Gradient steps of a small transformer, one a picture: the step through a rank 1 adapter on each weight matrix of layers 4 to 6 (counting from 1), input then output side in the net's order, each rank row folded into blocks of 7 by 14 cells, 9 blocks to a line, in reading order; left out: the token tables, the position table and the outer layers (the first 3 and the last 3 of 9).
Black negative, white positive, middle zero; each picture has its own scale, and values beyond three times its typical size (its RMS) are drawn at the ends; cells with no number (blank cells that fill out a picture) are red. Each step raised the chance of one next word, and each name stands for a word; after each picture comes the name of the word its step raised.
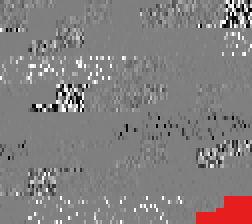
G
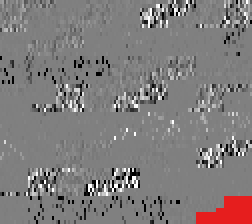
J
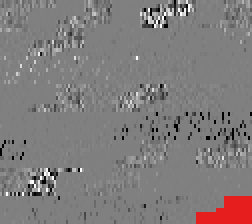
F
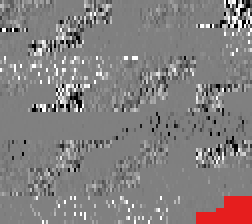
G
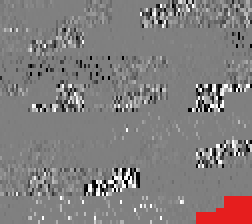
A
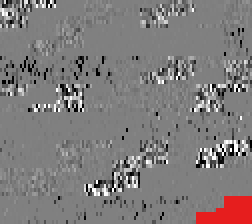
A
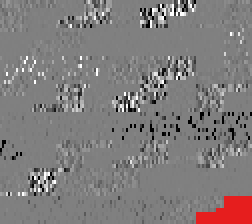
F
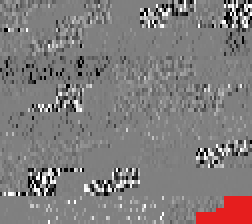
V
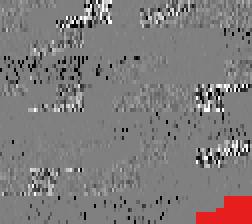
A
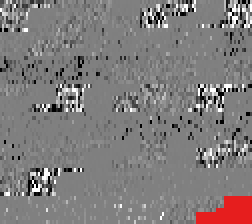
V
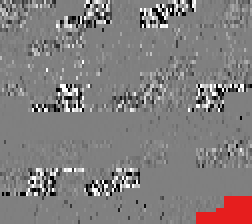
J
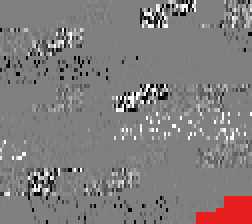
V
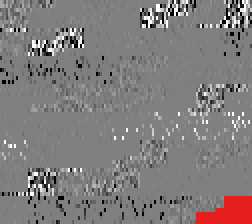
J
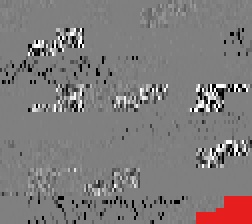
A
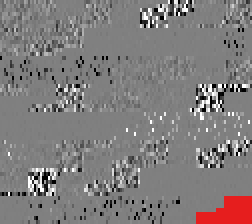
J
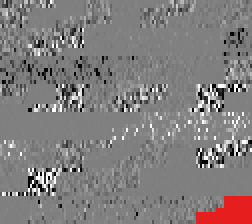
V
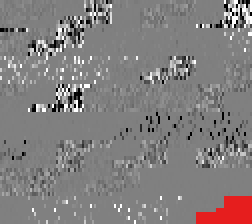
G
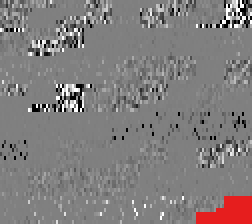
G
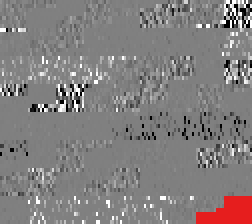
G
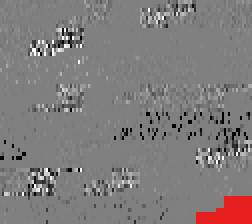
F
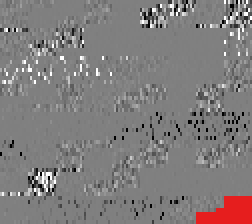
F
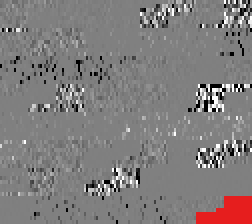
A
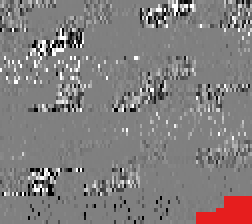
V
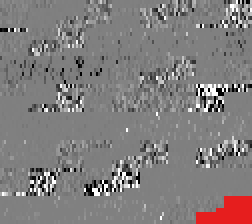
V
